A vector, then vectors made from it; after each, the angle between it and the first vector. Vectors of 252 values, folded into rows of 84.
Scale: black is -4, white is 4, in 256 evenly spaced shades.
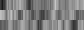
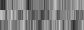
nearly parallel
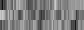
nearly parallel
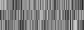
partly opposed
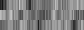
nearly parallel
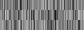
orthogonal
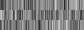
partly aligned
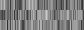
partly opposed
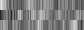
nearly opposite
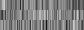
partly opposed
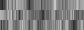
nearly parallel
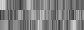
nearly opposite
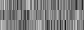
partly opposed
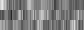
nearly opposite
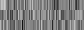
partly opposed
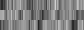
nearly parallel
